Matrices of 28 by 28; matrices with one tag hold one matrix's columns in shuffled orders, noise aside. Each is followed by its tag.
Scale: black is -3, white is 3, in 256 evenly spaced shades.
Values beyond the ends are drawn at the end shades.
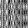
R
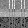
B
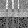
B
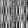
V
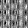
R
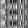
R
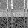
B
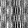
V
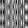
R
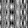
R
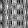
R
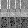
B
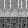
B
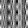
R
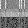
B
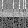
B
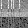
B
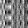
R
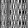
R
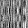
V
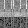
B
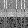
B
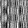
V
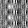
R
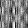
V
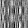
V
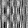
V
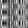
R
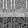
B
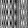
R
